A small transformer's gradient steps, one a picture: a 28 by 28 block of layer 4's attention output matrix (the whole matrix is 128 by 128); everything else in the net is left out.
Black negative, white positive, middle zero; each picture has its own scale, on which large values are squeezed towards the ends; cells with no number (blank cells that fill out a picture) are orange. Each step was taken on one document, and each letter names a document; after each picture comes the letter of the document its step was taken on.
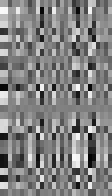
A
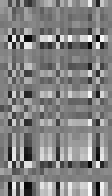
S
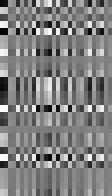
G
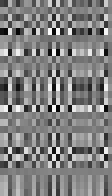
G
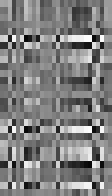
S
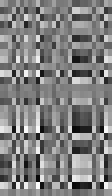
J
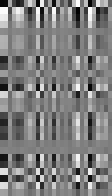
A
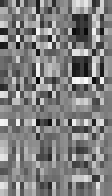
J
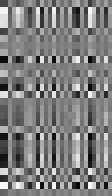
A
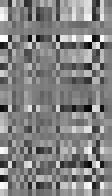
S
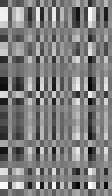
A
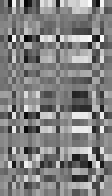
S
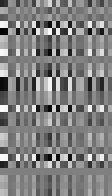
G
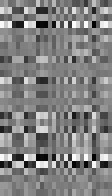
J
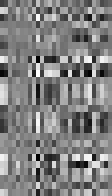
J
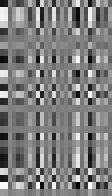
A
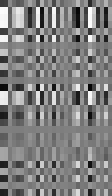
A
